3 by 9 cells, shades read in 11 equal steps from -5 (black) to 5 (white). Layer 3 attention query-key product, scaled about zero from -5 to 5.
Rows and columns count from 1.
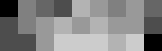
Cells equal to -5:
2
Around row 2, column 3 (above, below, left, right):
-1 1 0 2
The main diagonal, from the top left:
-5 0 1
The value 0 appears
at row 1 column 2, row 1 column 7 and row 2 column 2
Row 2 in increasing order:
-2 -2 0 1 1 1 1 2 2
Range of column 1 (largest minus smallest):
3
